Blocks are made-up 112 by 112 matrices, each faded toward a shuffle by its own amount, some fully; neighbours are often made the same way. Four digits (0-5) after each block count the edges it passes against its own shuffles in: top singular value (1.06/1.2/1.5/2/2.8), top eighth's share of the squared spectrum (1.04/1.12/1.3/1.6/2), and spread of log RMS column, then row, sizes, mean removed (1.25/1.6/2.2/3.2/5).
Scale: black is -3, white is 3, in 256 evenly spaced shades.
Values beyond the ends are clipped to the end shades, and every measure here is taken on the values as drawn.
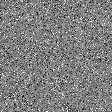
0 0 0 0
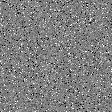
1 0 0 0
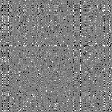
5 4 3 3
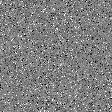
0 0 0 0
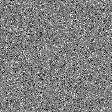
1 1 2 0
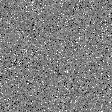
0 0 0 0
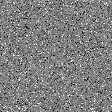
0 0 1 0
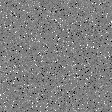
0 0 0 0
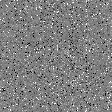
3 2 1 0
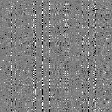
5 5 4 2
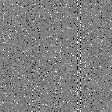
4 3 2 0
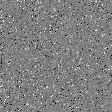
2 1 0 0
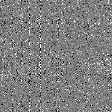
3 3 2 1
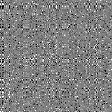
5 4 3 3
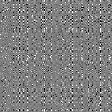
5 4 4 3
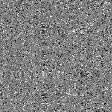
4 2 1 1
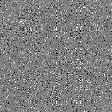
4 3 2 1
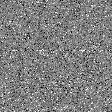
1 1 0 1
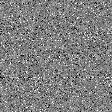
1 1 0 2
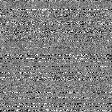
2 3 0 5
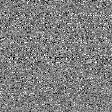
1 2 0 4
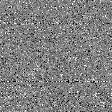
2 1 0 2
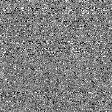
1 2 0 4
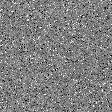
0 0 0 0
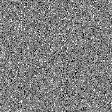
0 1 3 0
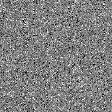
0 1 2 0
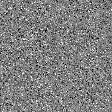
0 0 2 0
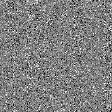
1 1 3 0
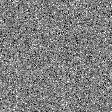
0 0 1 0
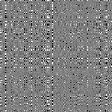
5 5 4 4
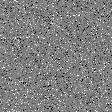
0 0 0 0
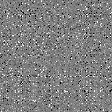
4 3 2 2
